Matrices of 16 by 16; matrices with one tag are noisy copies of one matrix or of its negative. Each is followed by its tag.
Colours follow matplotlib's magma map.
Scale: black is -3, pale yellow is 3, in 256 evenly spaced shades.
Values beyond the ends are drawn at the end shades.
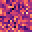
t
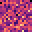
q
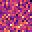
q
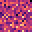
q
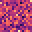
q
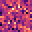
t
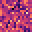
t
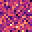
q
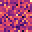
q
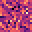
t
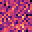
q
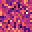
t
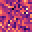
t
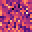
t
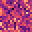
t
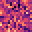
t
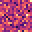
q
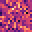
t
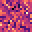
t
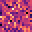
t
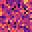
t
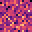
q
